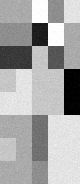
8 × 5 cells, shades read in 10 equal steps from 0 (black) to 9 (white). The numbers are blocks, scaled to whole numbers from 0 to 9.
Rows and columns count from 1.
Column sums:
47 47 44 55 44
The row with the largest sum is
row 1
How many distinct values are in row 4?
3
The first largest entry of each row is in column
3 4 3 2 1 4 4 4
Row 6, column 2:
6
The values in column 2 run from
2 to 8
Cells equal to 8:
10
